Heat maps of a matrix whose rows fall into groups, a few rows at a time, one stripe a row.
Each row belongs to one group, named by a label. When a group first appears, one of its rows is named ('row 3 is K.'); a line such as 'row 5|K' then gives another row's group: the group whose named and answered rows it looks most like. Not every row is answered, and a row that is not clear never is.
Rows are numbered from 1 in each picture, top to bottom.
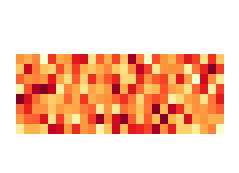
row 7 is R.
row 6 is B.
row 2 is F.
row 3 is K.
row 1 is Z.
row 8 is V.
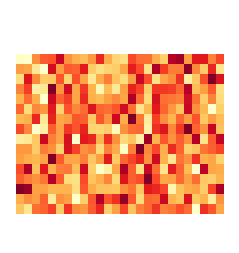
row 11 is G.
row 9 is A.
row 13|G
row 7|Z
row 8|Z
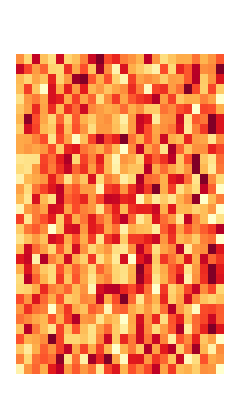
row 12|A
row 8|F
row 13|K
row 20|F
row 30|A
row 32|V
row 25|R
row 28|F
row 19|V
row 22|F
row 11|A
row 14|V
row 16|V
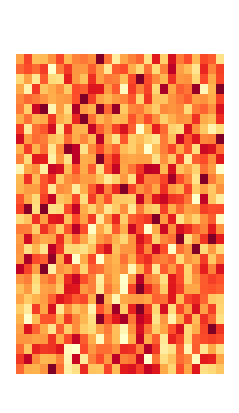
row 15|K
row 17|V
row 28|F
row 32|G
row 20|G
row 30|G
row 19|F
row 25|A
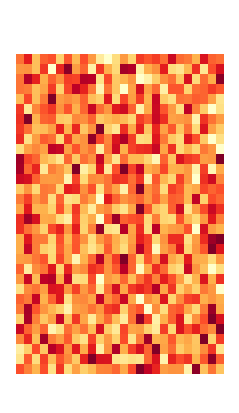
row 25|R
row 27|F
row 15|B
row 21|R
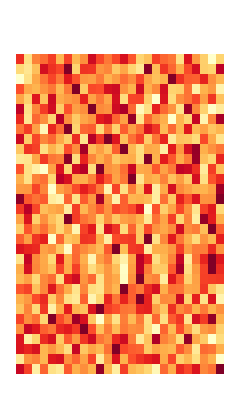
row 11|A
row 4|K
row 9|K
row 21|F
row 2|A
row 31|V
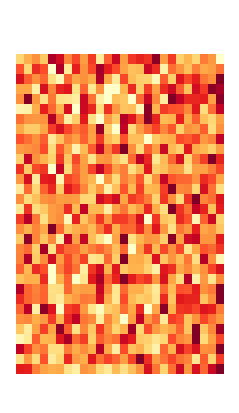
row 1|V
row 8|A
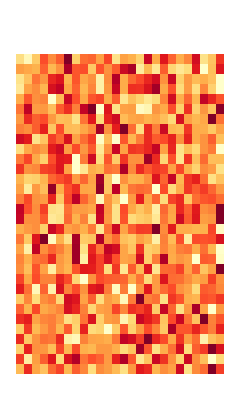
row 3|V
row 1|A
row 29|G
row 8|R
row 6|B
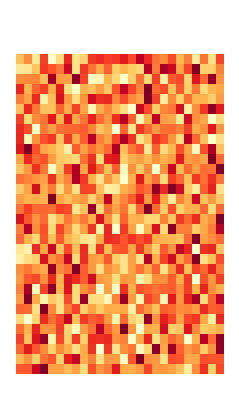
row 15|G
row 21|A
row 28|R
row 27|A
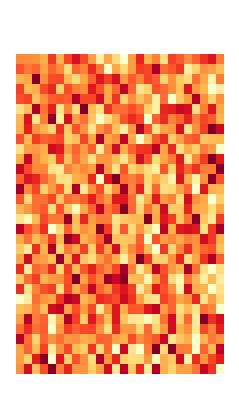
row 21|F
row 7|Z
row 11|F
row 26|V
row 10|V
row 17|A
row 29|K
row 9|R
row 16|R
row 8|F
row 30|B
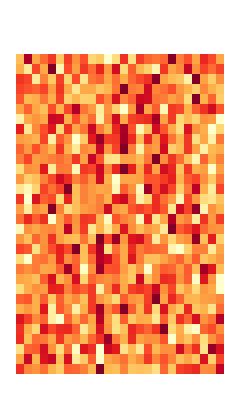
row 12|R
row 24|V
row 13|A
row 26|R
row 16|G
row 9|R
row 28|K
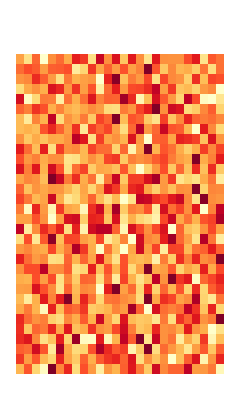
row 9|Z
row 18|K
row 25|A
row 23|B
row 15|K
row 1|Z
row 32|Z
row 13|V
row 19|K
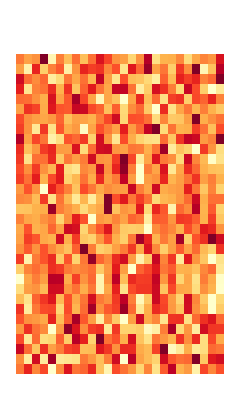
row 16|G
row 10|K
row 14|Z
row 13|R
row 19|F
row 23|V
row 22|V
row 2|G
